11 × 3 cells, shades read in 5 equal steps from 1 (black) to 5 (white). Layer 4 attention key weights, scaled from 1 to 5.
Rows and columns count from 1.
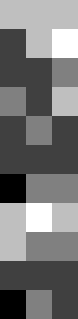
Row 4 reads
3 2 4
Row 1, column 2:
4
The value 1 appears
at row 7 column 1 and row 11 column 1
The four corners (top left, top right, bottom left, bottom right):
4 4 1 2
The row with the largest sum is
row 8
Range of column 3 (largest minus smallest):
3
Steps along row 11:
up down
